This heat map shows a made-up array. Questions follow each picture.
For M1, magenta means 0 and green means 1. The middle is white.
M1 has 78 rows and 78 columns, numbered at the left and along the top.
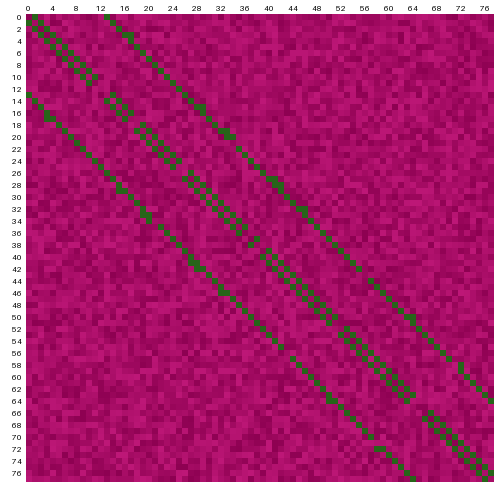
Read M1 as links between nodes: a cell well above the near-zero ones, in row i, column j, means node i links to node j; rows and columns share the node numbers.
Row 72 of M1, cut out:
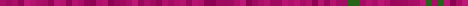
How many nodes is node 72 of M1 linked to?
4
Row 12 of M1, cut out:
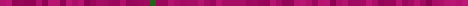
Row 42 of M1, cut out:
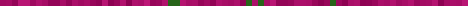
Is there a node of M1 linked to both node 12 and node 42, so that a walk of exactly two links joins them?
no
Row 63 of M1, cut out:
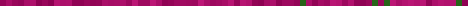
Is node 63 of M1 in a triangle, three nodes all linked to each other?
yes
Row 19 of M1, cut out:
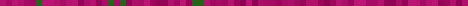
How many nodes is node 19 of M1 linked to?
5
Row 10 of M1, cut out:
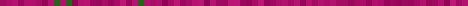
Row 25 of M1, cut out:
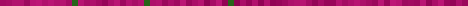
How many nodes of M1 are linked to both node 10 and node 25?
0
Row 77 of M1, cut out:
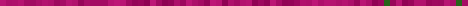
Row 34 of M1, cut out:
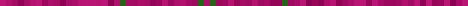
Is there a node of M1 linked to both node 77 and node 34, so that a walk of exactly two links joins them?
no
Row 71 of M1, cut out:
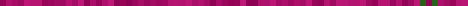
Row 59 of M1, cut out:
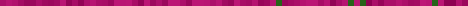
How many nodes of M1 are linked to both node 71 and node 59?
1
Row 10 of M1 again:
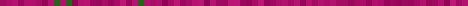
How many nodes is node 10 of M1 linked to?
3
